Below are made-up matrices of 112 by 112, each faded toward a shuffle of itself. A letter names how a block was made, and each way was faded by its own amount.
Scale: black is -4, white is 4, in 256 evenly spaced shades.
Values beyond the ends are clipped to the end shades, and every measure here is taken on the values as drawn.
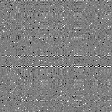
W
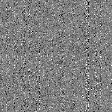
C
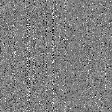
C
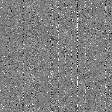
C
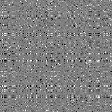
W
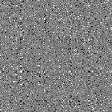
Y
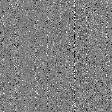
C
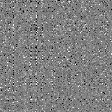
Y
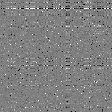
W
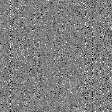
C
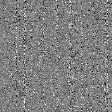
C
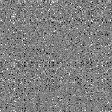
Y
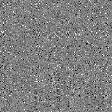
Y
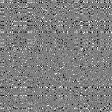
W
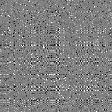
W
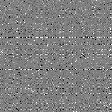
W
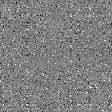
Y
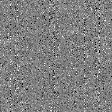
C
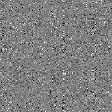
Y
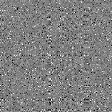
Y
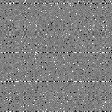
W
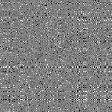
W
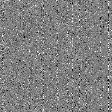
C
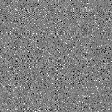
Y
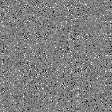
Y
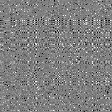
W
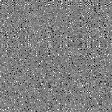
Y
